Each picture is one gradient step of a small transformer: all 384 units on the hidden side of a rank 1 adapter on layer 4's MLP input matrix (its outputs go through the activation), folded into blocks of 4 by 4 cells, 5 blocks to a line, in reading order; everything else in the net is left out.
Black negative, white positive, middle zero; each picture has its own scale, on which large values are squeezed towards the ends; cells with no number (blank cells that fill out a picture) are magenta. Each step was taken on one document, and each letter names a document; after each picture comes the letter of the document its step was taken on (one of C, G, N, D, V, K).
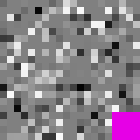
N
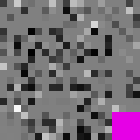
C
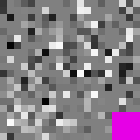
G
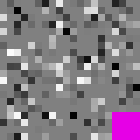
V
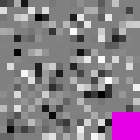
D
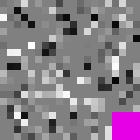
V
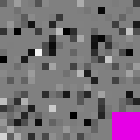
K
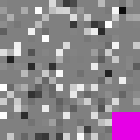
N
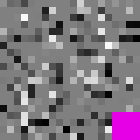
D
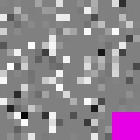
V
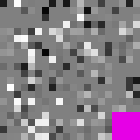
C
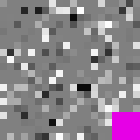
N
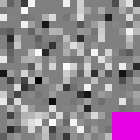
G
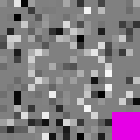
D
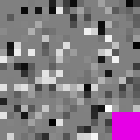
N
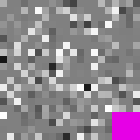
N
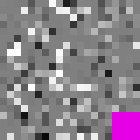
N
